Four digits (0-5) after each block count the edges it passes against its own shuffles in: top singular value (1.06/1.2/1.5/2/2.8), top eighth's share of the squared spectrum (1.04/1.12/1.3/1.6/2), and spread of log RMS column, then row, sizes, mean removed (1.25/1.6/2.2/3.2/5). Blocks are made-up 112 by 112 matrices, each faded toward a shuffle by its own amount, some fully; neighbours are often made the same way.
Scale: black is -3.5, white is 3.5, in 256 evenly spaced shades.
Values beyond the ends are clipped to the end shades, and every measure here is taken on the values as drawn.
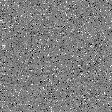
3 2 1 0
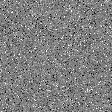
2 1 0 0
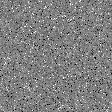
0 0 0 0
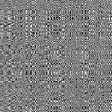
5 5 4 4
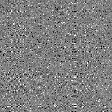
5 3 2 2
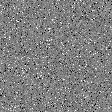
0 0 0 0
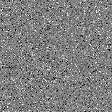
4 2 1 1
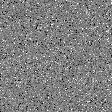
2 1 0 0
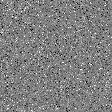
3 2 0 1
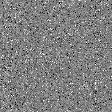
1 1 2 0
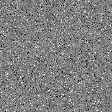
0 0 1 0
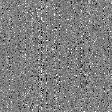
2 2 3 0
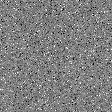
0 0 0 0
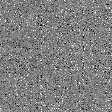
1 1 2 0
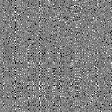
5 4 3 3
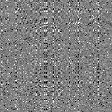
5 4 3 2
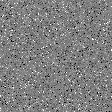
0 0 0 0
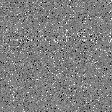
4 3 1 2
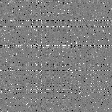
5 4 2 3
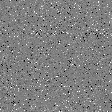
2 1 0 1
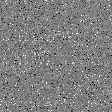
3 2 0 0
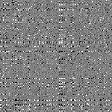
5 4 3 3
